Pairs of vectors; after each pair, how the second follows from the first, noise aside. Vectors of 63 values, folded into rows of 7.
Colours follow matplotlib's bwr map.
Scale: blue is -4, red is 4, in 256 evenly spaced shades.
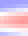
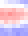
reversed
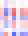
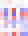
sign-scrambled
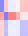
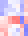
reversed
